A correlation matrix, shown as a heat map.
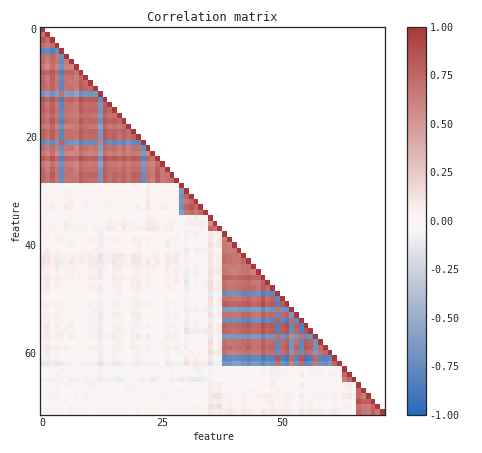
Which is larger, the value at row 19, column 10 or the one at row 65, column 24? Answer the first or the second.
the first
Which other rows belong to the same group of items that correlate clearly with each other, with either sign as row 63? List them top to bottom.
64, 65
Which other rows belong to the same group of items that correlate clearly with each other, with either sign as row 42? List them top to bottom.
38, 39, 40, 41, 43, 44, 45, 46, 47, 48, 49, 50, 51, 52, 53, 54, 55, 56, 57, 58, 59, 60, 61, 62
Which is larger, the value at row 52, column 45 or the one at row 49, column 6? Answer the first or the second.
the second
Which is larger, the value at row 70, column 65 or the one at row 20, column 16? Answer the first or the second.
the second
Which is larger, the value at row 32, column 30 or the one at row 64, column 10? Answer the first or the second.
the first
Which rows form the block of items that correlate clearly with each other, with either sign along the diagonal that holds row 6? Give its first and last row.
0 to 28
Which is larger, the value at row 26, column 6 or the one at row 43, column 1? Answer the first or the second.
the first
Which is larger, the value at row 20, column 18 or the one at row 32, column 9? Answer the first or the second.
the first
